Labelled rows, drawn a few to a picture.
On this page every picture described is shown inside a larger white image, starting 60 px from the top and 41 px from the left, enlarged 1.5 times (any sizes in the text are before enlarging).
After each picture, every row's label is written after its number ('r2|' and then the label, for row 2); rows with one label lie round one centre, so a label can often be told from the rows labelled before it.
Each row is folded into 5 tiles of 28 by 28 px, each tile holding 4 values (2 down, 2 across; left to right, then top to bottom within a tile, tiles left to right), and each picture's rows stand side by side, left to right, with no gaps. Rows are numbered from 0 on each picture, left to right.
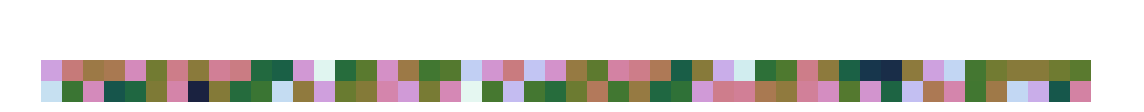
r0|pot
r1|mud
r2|pot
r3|mud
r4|mud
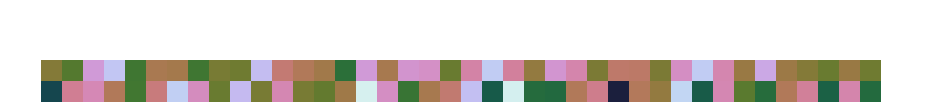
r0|mud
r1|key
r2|pot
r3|pot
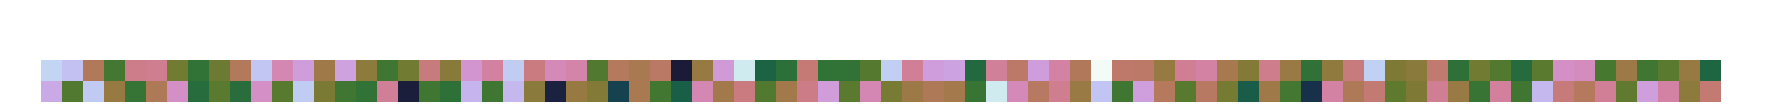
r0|pot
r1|pot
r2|pot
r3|mud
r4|key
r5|pot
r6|mud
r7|mud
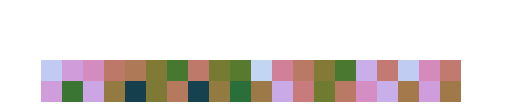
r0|pot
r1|key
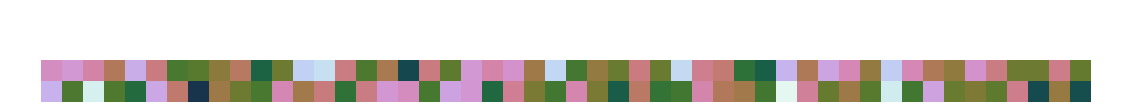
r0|pot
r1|mud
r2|pot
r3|key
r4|pot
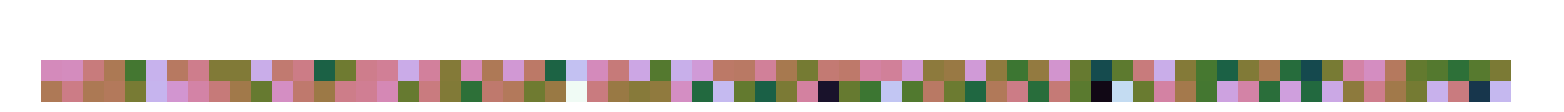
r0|key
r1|key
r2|key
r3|pot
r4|pot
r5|mud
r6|mud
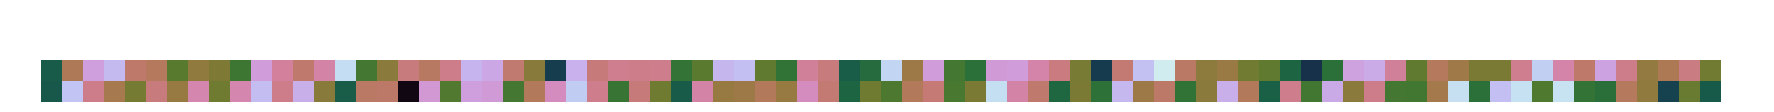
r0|mud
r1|pot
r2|key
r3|mud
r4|key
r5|mud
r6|mud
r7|pot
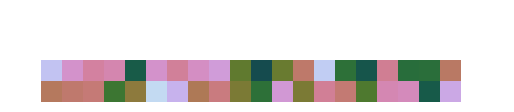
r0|key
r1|mud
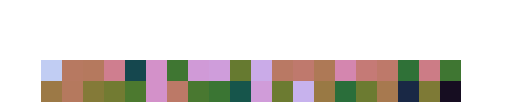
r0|key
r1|pot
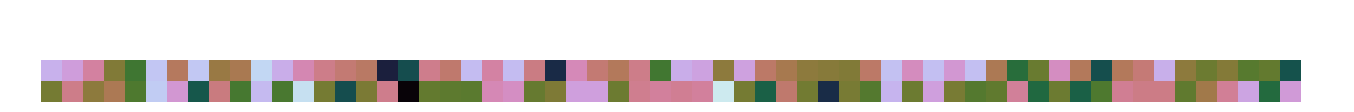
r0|key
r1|pot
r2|key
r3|pot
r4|pot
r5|mud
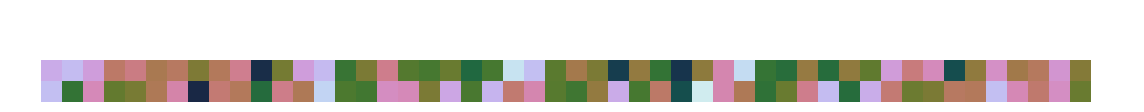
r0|pot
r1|mud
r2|mud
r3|mud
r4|key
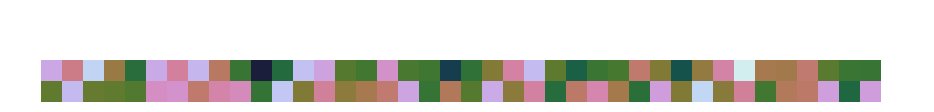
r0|key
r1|mud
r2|mud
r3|mud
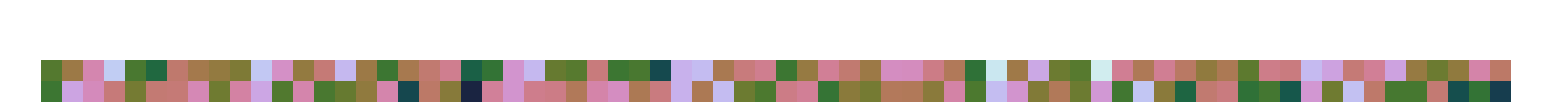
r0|mud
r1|pot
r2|mud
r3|pot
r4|key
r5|pot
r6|pot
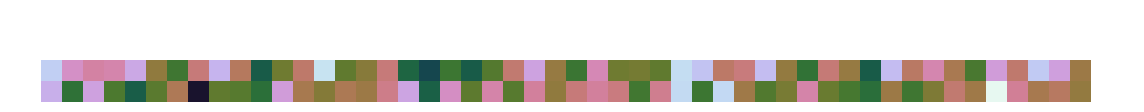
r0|pot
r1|mud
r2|mud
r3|pot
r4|key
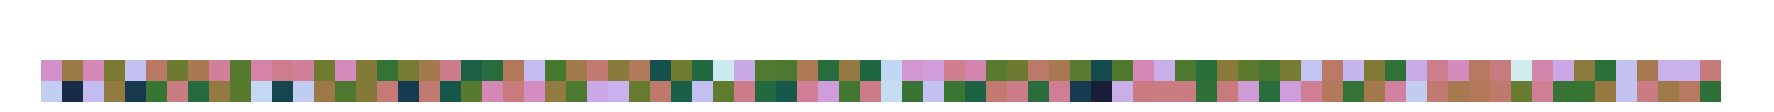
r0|pot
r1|pot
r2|mud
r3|mud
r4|pot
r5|mud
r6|key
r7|key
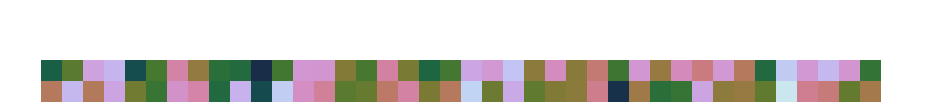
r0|mud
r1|mud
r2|pot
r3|key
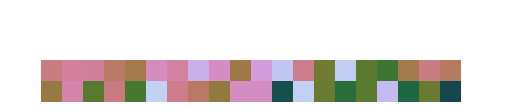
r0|key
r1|pot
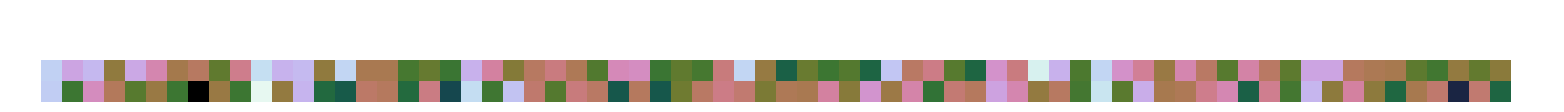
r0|pot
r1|pot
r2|pot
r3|mud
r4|key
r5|pot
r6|pot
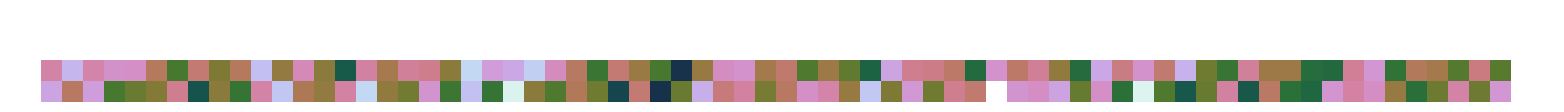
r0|pot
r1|key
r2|pot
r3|mud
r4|key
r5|pot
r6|mud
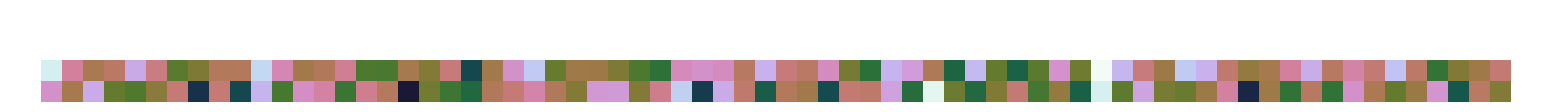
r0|pot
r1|pot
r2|mud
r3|pot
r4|pot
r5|pot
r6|pot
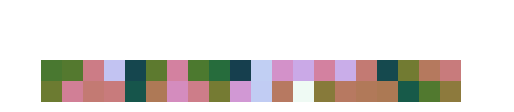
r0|mud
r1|pot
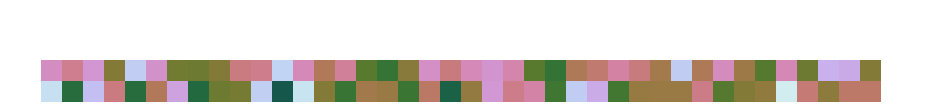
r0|pot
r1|pot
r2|key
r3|key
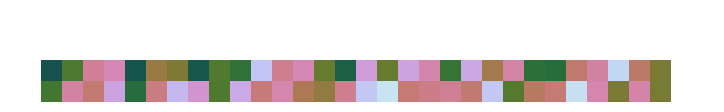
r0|mud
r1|key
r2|key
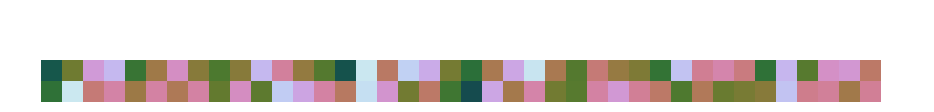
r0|mud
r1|key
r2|mud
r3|key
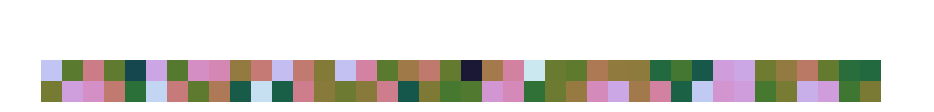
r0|key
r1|pot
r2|mud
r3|mud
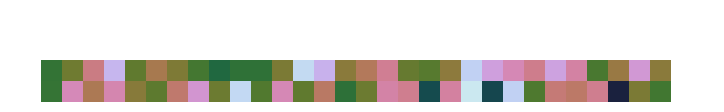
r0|mud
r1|mud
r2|pot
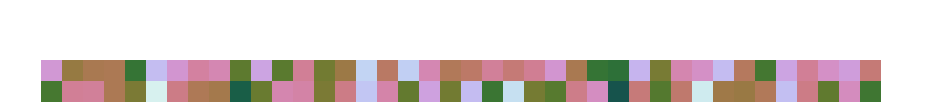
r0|key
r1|key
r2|pot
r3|key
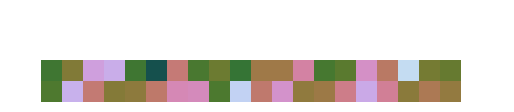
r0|mud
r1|key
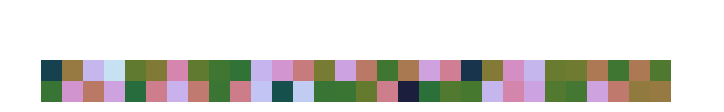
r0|mud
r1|pot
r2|mud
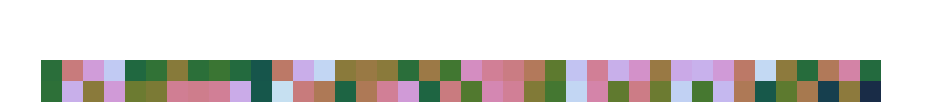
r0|mud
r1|mud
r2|key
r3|pot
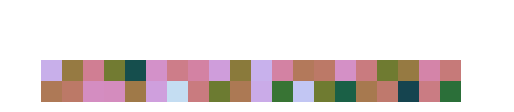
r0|key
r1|pot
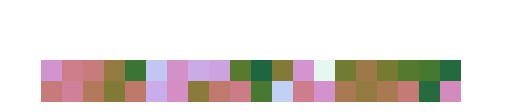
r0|key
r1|mud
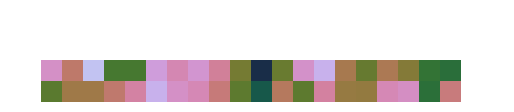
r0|key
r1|mud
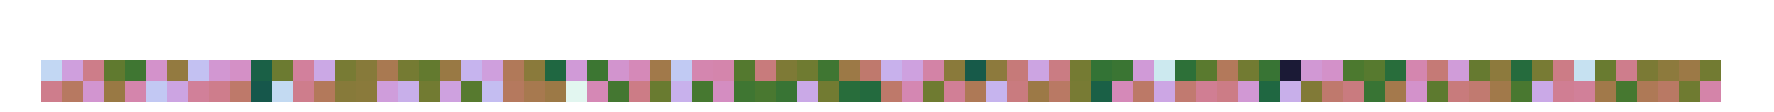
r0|key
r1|mud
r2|key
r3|pot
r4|key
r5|mud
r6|key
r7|mud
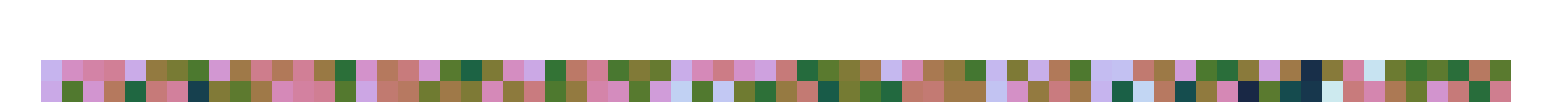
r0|pot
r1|key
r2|mud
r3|pot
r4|key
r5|pot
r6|mud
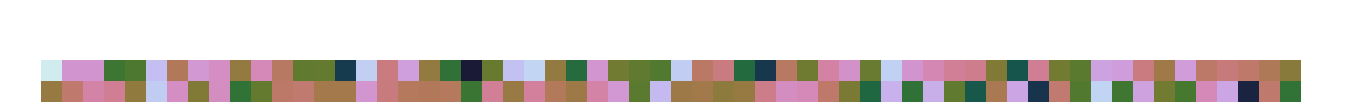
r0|key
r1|key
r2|mud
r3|key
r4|pot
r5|pot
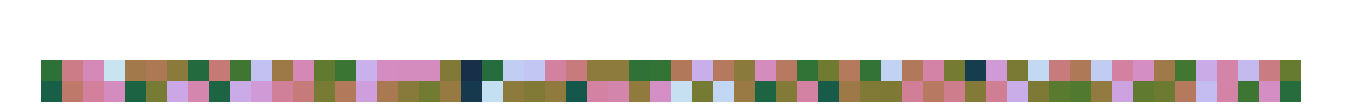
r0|mud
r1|key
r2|mud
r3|pot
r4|key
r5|key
